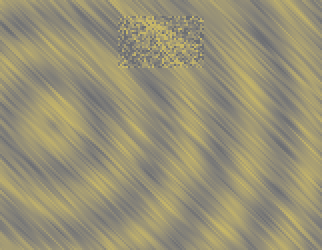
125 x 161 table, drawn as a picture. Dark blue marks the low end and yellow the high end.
Odd patch: rougher, in the top middle. Rings: centred on the middle left. Roughest part: top middle. Histogram: bell-shaped. Odd rows or columns: none.
